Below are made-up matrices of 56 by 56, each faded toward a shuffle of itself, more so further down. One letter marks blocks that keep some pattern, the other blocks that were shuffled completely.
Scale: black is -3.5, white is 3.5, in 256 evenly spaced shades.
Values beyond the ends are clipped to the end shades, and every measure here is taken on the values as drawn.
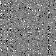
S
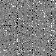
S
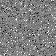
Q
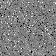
Q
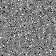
Q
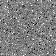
Q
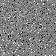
Q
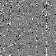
S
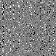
S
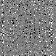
S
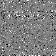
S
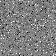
Q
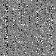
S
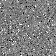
Q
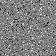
Q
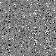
S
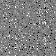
S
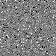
Q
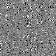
S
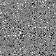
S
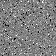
Q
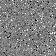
Q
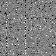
S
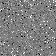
Q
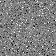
Q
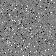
Q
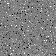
Q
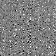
S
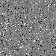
Q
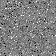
Q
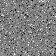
Q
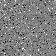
Q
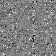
S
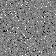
Q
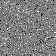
Q
